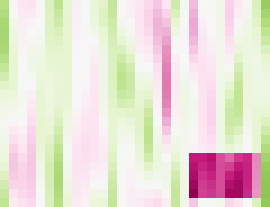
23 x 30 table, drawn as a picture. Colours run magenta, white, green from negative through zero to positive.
The bottom right is the ninth with the lowest average. The values are skewed, with a long tail toward low values. The grain runs up and down. In the bottom right lies a patch that is lower than the rest. The bottom right is the roughest part.
